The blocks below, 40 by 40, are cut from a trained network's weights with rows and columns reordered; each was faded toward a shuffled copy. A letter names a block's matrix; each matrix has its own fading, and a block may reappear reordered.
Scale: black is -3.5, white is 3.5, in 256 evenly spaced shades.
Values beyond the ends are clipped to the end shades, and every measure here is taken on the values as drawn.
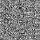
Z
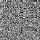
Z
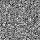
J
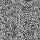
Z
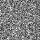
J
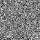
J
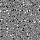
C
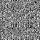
Z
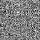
Z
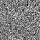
J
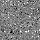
C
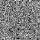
J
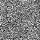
J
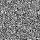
J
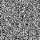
Z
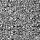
Z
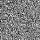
J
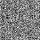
Z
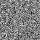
J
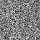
J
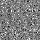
C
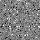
C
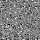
C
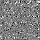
C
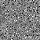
C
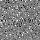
C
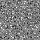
C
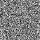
J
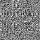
Z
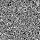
J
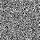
J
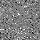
C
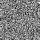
J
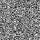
J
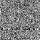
Z
